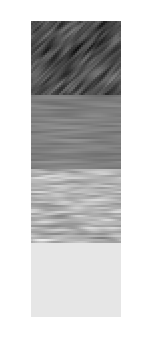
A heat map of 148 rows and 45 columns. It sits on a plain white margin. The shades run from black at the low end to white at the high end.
The table splits into 4 rows of 1 panel. Panel 1,1: low, slanting up to the right. Panel 2,1: middling, streaked across, faint in contrast. Panel 3,1: high, streaked across. Panel 4,1: very high, flat.
